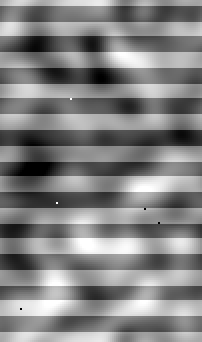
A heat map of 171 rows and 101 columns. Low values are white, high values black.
Stripes running across repeat 11 times from top to bottom. The ninth with the highest average is the middle left. Five lone cells stand out: three far higher and two far lower than their neighbours.
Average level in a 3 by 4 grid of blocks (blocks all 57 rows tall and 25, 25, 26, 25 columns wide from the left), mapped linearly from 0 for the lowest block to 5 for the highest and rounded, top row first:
2322 / 5222 / 1001
